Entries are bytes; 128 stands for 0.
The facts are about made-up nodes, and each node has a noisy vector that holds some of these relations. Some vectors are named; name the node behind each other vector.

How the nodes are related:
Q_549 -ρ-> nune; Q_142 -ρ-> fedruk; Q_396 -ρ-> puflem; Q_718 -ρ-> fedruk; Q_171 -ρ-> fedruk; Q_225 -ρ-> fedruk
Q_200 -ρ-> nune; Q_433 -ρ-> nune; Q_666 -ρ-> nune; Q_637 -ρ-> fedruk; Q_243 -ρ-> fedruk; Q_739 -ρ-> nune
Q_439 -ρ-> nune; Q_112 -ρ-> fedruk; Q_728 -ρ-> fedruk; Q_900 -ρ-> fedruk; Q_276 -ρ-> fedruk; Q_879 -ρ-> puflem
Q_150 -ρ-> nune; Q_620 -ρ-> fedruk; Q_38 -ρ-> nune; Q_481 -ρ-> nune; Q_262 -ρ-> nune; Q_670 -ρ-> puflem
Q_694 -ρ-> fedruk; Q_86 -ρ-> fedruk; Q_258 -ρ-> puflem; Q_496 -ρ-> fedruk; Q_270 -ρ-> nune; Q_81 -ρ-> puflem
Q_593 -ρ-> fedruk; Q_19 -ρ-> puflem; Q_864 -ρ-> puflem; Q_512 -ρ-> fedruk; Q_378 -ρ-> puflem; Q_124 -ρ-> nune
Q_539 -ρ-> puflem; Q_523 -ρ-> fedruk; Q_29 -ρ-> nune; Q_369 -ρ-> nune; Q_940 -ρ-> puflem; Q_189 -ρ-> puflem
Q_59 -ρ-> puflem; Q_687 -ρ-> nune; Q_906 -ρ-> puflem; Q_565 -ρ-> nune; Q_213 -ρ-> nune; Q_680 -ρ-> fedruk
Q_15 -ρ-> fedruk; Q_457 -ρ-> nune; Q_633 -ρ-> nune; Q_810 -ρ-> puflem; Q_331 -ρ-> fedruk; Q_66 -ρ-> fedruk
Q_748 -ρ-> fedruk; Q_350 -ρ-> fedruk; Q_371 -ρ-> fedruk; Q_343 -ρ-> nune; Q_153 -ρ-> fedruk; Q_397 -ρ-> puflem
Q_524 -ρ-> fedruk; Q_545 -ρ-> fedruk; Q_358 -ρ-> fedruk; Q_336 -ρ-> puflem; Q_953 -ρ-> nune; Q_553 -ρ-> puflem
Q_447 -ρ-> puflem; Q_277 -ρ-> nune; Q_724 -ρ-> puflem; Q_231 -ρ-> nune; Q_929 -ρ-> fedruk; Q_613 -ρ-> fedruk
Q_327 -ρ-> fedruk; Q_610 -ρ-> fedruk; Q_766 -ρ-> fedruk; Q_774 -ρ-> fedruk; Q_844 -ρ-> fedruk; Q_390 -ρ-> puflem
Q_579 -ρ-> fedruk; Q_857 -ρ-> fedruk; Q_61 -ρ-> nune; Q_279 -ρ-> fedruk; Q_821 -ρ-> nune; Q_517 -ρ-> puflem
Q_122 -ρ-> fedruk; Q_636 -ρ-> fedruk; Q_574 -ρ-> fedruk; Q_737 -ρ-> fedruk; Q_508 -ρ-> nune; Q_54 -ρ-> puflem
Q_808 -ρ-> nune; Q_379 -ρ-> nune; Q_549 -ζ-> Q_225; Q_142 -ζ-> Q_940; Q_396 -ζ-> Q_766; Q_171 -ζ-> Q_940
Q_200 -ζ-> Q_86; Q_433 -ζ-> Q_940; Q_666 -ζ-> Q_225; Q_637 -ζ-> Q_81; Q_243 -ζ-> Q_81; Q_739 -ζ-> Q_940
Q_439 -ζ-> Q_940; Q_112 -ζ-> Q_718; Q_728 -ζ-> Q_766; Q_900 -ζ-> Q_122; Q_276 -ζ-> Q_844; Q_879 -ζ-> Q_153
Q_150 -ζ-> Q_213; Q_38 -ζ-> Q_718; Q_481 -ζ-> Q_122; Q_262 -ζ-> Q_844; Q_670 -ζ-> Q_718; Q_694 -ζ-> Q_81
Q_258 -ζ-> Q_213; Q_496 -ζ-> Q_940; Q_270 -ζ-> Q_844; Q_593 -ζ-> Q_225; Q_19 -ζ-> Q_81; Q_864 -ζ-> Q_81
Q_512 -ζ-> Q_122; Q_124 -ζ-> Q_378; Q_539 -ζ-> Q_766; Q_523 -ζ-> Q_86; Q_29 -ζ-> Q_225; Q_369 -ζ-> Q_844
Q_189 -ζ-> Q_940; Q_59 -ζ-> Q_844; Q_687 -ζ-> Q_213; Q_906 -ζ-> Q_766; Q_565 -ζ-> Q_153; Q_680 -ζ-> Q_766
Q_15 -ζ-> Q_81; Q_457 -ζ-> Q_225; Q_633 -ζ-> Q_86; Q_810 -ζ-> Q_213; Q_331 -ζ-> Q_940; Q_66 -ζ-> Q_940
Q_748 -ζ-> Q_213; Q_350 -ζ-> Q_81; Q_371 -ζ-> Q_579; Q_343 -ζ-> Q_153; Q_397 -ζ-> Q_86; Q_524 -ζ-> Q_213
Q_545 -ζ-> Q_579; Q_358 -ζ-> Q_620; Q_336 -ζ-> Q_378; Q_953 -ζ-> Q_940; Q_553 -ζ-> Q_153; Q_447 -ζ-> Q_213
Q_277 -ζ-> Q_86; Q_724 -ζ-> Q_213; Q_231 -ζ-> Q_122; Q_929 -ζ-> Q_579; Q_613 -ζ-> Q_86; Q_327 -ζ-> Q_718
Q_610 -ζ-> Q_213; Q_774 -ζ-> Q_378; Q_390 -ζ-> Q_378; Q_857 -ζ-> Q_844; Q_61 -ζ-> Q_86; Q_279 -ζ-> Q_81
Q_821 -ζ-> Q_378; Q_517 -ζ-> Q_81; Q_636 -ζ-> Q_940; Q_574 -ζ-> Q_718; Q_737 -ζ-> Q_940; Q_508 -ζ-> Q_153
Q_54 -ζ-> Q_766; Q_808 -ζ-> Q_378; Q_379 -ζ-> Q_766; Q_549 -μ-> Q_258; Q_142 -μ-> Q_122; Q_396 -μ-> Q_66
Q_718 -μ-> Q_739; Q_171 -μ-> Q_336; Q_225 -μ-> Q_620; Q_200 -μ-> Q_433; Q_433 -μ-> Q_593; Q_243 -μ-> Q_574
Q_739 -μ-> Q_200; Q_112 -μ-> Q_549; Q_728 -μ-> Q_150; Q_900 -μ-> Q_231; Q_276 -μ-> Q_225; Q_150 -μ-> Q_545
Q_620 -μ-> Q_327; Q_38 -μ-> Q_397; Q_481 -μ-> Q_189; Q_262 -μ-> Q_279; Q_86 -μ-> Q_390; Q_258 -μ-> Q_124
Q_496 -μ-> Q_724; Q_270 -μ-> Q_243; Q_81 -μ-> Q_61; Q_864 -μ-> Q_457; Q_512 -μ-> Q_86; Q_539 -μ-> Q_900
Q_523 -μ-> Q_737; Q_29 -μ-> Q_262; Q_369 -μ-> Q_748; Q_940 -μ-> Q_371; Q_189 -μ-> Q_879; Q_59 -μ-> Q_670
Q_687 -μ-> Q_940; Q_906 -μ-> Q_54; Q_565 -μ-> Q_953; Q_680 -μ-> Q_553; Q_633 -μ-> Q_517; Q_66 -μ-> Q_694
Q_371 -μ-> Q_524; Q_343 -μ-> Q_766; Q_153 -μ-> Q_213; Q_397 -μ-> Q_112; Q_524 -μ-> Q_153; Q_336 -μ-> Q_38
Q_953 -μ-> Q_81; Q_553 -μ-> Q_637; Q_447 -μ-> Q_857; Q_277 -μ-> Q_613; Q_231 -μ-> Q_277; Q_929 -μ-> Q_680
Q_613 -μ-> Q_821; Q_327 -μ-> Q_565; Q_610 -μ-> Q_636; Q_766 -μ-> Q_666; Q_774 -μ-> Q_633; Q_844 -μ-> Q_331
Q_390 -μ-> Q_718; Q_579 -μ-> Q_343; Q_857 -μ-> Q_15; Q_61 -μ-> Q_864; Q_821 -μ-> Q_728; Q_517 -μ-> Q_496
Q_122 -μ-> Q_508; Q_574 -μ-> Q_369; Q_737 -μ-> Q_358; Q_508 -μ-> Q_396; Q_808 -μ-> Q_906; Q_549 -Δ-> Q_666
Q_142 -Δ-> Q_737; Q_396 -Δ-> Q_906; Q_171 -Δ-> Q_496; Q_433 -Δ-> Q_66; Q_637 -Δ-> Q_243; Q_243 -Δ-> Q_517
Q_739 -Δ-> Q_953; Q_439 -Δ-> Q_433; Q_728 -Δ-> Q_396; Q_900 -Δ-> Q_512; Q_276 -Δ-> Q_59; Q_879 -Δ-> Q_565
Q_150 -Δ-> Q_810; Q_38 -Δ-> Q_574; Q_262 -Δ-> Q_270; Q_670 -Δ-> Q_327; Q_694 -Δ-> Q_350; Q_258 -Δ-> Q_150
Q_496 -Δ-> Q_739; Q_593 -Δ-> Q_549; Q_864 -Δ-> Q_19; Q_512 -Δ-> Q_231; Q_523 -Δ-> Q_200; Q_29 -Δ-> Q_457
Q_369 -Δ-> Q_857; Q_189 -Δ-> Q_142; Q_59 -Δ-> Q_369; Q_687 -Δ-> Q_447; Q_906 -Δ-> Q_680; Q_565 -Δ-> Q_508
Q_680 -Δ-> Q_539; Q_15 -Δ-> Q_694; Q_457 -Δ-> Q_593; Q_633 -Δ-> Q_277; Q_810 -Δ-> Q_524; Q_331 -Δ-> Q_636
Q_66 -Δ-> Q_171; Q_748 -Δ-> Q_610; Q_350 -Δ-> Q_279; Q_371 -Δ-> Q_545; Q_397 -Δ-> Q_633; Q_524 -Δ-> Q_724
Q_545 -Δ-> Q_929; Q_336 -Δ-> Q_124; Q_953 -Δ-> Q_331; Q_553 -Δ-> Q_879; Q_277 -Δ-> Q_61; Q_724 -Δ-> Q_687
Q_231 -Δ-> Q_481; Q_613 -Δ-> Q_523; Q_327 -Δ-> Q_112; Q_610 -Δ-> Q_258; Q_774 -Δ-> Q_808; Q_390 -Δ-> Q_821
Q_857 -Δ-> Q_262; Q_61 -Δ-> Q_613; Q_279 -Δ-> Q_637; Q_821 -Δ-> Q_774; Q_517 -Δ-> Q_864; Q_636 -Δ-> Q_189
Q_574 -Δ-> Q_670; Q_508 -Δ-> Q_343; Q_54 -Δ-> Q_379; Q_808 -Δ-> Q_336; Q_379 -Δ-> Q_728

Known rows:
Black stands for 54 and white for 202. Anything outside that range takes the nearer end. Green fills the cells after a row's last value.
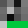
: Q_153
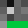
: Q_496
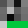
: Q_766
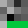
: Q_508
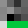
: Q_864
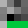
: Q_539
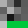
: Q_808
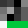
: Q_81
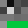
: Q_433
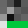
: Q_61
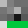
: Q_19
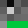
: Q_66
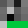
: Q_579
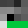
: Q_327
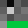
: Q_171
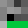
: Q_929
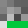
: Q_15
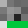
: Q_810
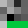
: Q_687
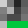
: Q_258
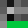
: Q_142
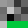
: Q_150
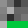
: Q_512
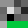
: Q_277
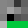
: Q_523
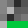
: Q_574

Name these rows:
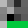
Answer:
Q_517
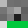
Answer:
Q_724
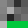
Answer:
Q_774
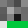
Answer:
Q_378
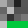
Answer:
Q_633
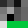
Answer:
Q_620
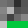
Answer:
Q_276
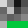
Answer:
Q_38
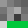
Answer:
Q_593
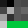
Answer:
Q_953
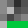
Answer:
Q_371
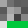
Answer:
Q_379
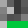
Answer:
Q_553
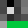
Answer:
Q_940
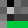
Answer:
Q_189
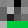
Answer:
Q_718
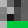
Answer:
Q_396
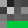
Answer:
Q_739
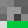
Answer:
Q_350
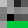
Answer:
Q_112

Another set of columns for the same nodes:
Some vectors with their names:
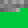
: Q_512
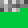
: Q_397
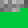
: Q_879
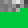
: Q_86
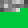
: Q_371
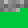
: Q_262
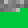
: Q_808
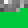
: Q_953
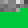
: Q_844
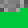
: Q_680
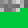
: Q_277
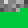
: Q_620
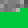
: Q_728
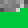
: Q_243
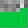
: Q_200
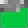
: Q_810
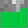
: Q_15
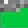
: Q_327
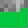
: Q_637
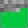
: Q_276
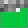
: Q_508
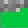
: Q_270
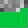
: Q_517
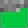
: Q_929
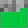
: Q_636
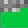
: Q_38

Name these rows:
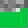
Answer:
Q_231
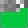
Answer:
Q_613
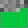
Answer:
Q_906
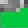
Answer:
Q_447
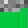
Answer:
Q_336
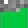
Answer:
Q_565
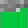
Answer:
Q_150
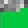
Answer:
Q_864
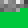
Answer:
Q_378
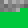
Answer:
Q_457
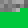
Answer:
Q_900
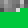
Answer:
Q_687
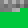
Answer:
Q_29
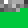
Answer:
Q_81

